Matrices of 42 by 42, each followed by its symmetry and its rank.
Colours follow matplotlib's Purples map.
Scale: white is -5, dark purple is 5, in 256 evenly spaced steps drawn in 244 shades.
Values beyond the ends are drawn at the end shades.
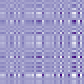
neither, rank one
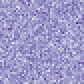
neither, full rank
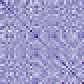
symmetric, rank five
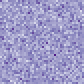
symmetric, full rank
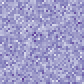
symmetric, full rank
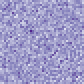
symmetric, full rank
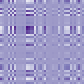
symmetric, rank one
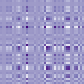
symmetric, rank one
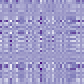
neither, rank two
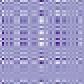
neither, rank one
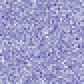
neither, full rank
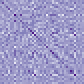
symmetric, rank five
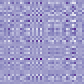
neither, rank two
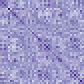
symmetric, rank five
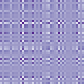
symmetric, rank one
